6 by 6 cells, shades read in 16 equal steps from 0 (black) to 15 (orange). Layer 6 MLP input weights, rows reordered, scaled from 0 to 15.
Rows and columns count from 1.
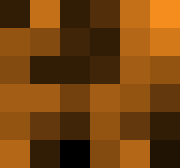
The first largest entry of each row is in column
6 6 5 1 1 1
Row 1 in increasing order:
3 3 5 12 12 15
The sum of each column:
50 42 21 39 59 48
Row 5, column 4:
9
